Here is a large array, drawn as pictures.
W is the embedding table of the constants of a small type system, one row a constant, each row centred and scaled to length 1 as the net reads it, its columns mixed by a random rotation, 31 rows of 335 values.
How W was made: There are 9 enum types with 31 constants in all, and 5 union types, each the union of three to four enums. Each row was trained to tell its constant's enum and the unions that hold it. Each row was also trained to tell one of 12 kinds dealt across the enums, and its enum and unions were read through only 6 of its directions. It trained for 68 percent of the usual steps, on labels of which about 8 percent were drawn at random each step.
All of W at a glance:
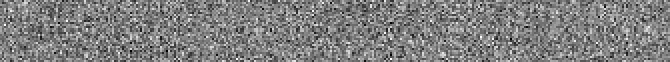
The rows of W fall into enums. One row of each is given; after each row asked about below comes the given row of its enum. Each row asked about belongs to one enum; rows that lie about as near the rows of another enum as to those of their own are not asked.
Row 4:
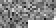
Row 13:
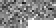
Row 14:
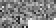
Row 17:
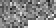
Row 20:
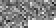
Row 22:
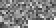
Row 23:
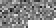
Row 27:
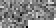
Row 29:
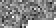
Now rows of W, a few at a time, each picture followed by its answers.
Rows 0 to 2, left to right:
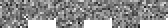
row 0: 20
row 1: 4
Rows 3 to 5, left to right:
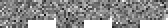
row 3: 29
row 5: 22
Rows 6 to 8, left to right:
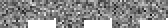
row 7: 29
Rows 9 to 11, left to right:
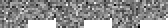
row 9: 17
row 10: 17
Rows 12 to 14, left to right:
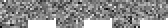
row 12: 22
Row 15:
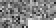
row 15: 14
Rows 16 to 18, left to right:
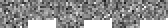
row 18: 4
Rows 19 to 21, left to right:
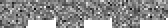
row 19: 4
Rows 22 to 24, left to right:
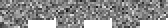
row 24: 17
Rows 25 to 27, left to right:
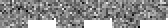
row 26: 27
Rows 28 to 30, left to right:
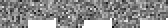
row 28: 14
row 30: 14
